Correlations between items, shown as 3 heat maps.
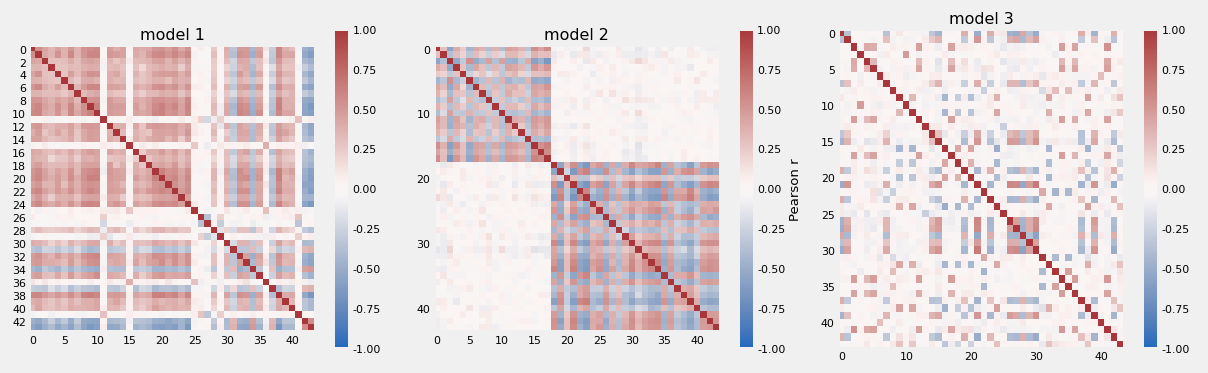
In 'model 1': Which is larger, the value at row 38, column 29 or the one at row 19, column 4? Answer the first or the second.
the second
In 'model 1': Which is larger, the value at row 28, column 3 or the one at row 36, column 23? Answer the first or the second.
the first
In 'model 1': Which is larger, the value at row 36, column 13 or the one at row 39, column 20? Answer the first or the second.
the second
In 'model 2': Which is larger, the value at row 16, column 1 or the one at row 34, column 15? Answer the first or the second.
the first
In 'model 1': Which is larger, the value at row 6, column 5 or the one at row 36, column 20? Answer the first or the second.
the first
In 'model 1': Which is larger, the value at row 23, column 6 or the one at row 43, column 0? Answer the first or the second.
the first
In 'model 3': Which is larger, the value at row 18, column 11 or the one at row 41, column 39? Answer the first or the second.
the second
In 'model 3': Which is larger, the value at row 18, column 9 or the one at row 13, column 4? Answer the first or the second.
the second
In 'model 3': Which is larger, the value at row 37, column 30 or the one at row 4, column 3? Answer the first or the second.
the second
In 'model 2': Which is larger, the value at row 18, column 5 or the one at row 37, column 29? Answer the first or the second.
the first
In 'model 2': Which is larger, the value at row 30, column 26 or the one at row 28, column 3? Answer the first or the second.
the second
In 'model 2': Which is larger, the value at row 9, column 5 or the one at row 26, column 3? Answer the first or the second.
the second
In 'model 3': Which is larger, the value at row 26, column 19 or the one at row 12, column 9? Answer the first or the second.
the second
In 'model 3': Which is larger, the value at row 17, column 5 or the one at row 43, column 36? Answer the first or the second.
the first
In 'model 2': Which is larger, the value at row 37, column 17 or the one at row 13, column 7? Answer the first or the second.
the second
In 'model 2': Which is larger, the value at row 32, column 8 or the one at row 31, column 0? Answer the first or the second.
the first
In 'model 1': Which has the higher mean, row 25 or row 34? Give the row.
25
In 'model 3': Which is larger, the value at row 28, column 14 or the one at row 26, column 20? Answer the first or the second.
the second
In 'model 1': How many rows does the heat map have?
44
